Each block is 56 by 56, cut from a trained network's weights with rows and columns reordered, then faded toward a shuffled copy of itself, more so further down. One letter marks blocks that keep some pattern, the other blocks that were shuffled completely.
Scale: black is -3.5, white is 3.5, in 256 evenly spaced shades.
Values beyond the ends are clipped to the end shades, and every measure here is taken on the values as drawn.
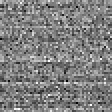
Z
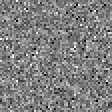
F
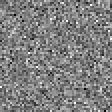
F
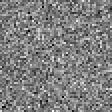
F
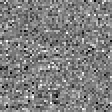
Z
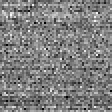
Z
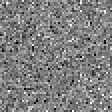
F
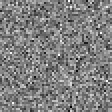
F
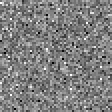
F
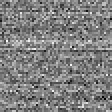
Z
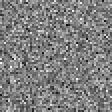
F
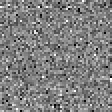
Z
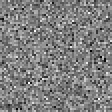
F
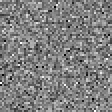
F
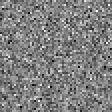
F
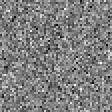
F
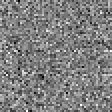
Z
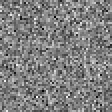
Z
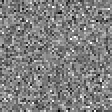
F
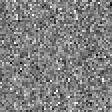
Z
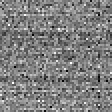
Z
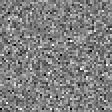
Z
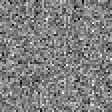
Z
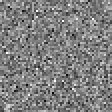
F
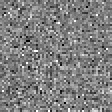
Z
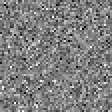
F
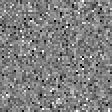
F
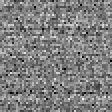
Z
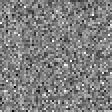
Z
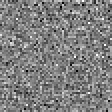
Z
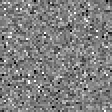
F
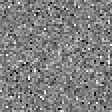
F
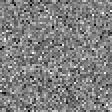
F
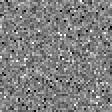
F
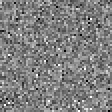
F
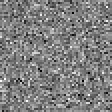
Z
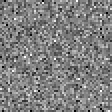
F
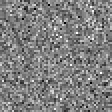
Z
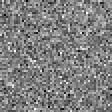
F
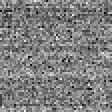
Z
